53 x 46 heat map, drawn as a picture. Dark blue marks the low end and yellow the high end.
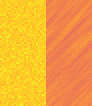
It is made of 1 by 2 panels. Panel 1,1: very high, fine-grained, faint in contrast. Panel 1,2: high, slanting up to the right, faint in contrast.
